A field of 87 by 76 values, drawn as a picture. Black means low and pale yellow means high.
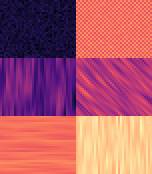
The table splits into 3 rows of 2 panels. Panel 1,1: very low, fine-grained, faint in contrast. Panel 1,2: high, checkered. Panel 2,1: low, streaked downward. Panel 2,2: middling, slanting down to the right. Panel 3,1: high, streaked across, faint in contrast. Panel 3,2: very high, streaked downward, faint in contrast.
